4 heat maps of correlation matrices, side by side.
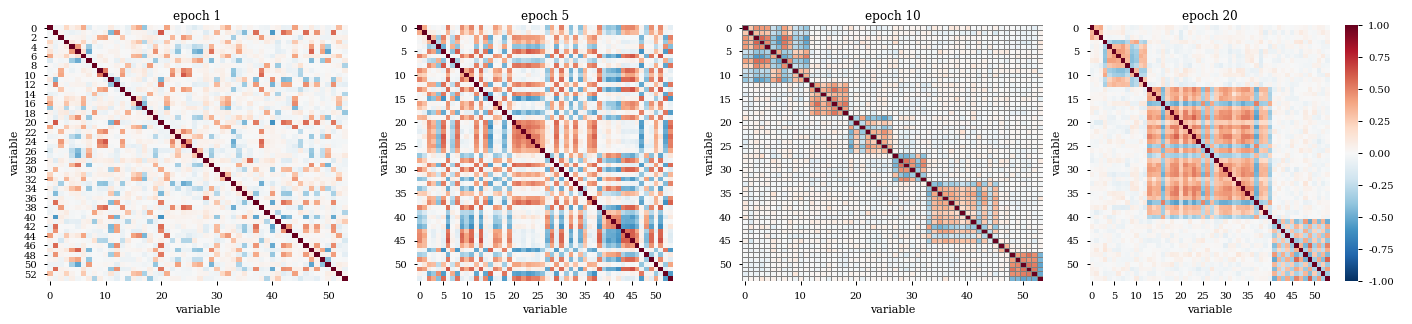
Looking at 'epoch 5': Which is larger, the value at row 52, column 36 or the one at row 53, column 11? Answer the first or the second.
the second
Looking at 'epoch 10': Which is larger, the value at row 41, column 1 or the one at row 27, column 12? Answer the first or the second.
the second
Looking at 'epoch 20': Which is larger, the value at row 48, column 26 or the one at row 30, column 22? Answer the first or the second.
the second
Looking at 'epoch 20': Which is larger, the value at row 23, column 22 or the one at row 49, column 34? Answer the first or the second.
the first
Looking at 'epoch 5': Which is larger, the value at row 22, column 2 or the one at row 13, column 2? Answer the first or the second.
the first
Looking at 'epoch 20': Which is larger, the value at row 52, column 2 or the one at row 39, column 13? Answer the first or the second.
the second
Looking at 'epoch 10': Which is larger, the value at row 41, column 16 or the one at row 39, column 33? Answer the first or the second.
the first
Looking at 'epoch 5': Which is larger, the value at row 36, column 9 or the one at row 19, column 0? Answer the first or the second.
the second
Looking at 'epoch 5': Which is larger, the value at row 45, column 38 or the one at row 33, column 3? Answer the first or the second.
the first
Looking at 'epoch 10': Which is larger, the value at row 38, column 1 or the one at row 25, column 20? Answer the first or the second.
the second
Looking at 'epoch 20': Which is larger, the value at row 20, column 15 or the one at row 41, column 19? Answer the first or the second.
the first
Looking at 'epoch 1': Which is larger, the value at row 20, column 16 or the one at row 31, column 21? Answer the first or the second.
the second
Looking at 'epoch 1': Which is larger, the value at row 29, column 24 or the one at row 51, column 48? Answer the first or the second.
the second
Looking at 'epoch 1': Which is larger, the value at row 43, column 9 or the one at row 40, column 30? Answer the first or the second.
the first
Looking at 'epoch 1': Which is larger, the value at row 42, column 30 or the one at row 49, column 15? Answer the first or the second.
the first
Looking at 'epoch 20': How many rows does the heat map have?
54
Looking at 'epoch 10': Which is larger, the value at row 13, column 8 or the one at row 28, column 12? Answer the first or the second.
the first
